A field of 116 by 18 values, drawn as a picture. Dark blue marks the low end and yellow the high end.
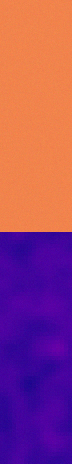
The table splits into 2 rows of 1 panel. Panel 1,1: high, flat. Panel 2,1: very low, blotchy, faint in contrast.
